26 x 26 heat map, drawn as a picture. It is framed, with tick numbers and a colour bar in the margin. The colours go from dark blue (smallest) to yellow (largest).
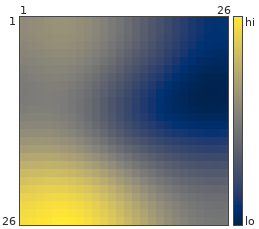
There is an overall slope up to the bottom left. The bottom left is the ninth with the highest average. The top left is the calmest part. No lone cell stands out from its neighbours.
